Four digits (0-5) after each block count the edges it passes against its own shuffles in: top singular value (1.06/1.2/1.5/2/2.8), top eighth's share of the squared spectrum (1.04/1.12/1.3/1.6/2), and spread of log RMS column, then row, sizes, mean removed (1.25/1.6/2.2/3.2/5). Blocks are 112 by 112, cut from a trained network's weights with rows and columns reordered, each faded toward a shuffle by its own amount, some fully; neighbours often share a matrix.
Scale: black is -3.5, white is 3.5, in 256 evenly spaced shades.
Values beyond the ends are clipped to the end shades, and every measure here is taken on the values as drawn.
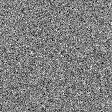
0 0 0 0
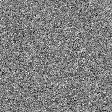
1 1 0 0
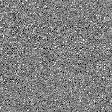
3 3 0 2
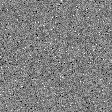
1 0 0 0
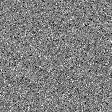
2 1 0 0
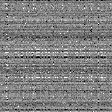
5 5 3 3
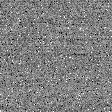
2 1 0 0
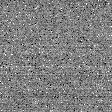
2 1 0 0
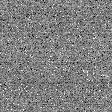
2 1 0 0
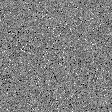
0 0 0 0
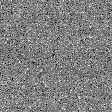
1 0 0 0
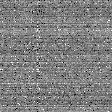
4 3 2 2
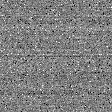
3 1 0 0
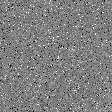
0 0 0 0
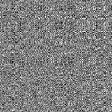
4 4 3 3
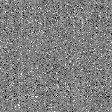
3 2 0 2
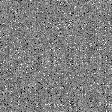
3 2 0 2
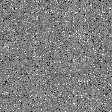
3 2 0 1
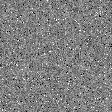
2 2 0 1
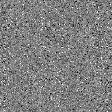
3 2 1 1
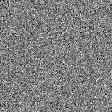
3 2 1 0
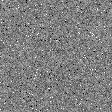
1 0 0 0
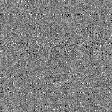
4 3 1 2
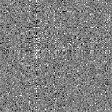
4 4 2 2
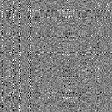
4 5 3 3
